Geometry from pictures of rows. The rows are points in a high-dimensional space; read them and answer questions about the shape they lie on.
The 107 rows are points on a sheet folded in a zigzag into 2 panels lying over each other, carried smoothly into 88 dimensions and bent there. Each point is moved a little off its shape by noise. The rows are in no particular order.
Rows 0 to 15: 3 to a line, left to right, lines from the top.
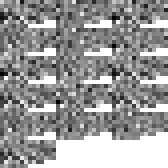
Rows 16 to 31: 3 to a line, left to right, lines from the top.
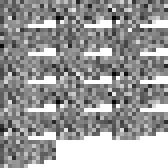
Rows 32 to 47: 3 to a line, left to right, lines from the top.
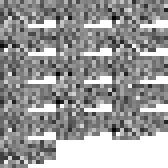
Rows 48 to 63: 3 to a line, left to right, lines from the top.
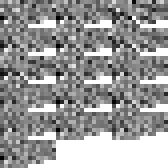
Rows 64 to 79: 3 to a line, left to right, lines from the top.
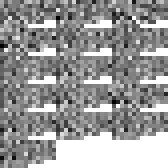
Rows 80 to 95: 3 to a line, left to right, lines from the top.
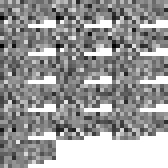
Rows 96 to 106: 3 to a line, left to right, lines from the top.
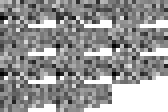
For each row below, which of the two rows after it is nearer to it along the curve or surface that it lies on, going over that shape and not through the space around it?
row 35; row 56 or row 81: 56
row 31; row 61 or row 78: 61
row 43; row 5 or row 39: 5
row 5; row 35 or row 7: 7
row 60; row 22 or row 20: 20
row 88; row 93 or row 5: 5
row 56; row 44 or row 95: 44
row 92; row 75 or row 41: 75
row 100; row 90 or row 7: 7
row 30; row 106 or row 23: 106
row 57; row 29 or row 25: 25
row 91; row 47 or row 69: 69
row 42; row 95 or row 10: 10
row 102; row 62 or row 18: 18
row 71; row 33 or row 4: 4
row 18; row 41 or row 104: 104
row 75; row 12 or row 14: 12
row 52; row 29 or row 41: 41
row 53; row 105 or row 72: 72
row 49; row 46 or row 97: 97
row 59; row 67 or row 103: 67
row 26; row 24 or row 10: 10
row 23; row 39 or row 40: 40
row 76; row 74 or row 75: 75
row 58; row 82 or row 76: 76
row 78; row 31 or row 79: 79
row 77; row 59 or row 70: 59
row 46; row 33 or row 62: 62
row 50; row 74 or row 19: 74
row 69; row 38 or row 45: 45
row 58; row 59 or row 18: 18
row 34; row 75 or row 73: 75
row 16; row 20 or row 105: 20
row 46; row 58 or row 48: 48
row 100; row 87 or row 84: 84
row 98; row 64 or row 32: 64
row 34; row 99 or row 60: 99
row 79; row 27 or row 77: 27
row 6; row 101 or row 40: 101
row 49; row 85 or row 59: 85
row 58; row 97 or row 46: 97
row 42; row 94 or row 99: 94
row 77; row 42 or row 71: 71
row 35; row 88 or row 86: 86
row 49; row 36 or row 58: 58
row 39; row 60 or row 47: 60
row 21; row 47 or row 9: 9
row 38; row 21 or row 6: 6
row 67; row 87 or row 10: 10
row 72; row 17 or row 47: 17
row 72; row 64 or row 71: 71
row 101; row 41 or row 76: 76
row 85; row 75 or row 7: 75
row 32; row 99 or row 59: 59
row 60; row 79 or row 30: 79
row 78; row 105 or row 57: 105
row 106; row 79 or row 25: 25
